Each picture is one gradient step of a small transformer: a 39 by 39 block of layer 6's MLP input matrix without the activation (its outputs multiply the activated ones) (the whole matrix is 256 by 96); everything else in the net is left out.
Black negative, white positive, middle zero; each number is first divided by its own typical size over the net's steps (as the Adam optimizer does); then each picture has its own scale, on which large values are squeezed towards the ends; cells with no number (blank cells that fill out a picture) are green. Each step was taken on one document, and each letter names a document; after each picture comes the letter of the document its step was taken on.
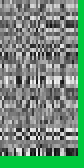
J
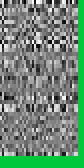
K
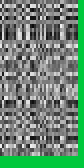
J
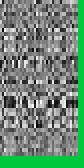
K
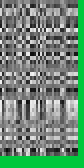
J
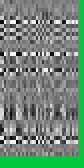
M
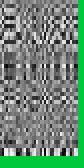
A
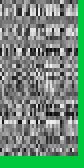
J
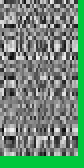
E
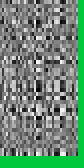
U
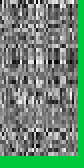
U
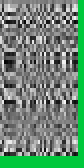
A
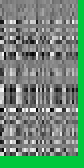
M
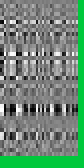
M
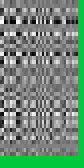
M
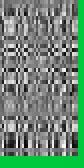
E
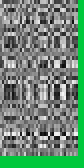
E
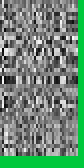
K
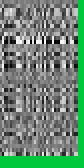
A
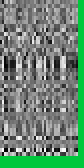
K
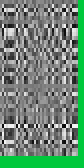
E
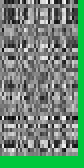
E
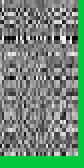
E
